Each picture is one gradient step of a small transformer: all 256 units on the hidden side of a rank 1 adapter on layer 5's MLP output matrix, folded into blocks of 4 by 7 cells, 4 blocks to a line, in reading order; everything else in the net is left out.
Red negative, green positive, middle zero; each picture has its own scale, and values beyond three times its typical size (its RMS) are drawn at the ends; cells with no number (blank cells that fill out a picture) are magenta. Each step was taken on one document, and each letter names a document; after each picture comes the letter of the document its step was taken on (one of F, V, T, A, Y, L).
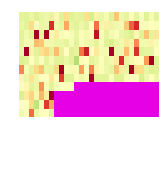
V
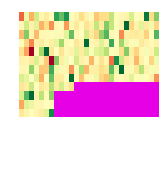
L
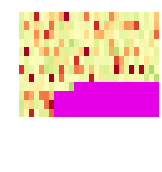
V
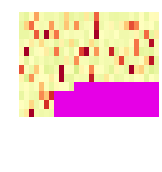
V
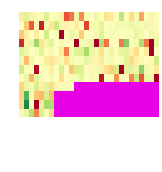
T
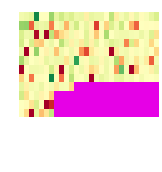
V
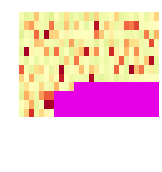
V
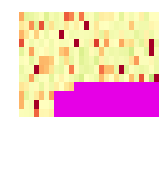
T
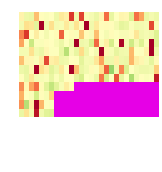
T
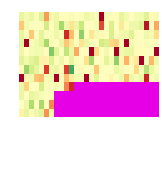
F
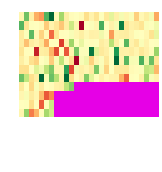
F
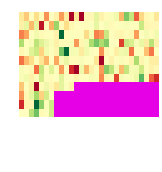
T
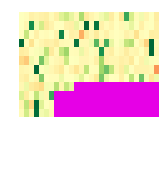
T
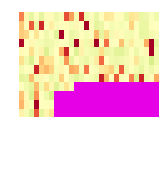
T
